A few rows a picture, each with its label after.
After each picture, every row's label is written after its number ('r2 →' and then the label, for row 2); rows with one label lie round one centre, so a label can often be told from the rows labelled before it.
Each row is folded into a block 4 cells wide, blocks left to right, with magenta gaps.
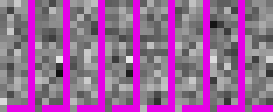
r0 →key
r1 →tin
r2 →key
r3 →tin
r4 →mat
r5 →key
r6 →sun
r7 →tin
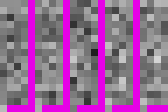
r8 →mat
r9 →mat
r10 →sun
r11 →key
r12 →key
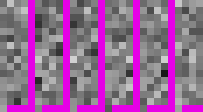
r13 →mat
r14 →sun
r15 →sun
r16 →tin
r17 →tin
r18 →key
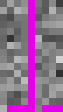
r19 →mat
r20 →tin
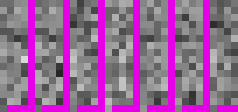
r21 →tin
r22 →tin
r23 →sun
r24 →key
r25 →mat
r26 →mat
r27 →sun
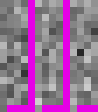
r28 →tin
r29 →key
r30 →key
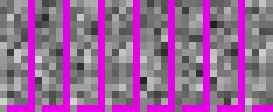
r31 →key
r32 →sun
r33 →key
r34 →key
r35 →sun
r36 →tin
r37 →sun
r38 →key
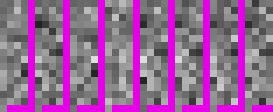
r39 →tin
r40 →sun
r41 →tin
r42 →key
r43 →sun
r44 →sun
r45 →sun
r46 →sun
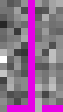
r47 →sun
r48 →key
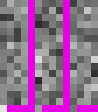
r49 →mat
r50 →sun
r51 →tin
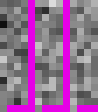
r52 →sun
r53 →key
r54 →key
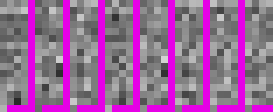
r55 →mat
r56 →tin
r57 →key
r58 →mat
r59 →tin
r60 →key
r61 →key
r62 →key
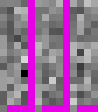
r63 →tin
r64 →key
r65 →key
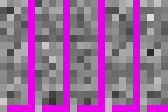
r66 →key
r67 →mat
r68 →mat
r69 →key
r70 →key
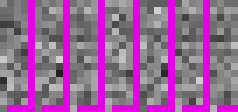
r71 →sun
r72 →tin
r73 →mat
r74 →key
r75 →tin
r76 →mat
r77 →mat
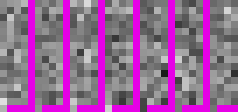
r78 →key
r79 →mat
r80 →key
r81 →mat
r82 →tin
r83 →sun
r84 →tin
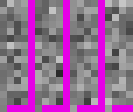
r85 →mat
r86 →tin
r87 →mat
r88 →key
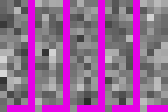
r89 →sun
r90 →key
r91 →mat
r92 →sun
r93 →key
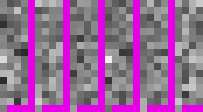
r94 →sun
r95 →key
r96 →mat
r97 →sun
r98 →mat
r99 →key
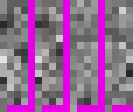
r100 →sun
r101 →sun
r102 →mat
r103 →tin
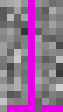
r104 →key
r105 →tin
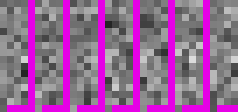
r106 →tin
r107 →mat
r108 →mat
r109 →sun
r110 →sun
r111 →key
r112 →tin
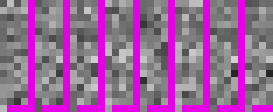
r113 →mat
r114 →tin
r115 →tin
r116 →key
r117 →sun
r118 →key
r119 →tin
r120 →tin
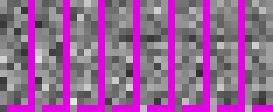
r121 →sun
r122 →sun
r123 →key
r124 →tin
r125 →mat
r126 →tin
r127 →mat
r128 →mat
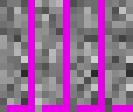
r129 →tin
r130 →key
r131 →tin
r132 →tin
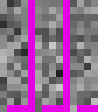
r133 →sun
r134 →tin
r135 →mat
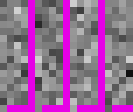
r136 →tin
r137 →sun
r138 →key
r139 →tin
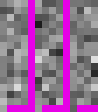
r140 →key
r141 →sun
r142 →tin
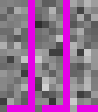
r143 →tin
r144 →sun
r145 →key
